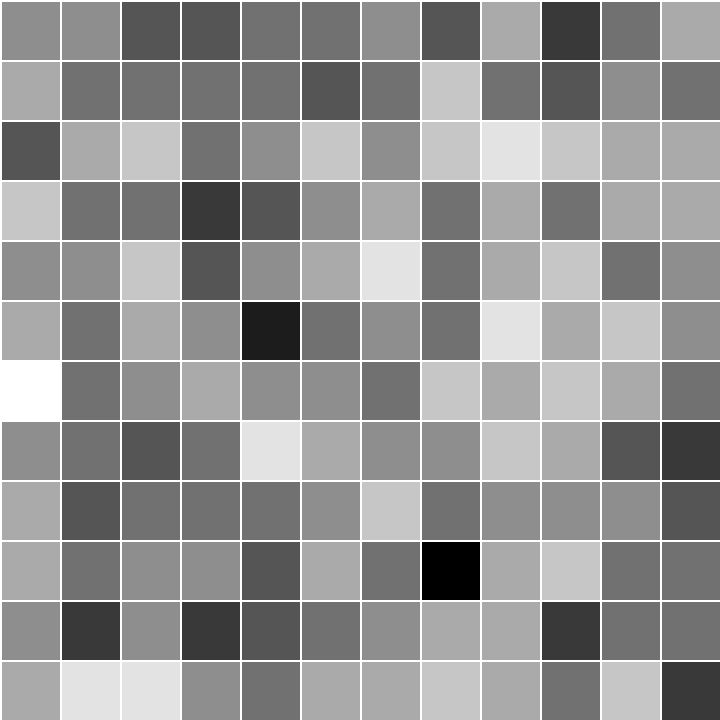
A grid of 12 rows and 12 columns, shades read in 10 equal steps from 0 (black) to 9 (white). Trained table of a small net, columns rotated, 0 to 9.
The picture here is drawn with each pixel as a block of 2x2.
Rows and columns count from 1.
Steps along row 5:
same up down up up up down up up down up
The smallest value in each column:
3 2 3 2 1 3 4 0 4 2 3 2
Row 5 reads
5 5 7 3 5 6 8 4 6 7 4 5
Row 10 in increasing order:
0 3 4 4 4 4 5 5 6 6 6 7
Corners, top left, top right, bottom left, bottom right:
5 6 6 2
